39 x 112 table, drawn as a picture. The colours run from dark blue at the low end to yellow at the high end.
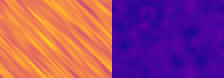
The table splits into one row of 2 panels. Panel 1,1: high, slanting down to the right. Panel 1,2: very low, blotchy, faint in contrast.
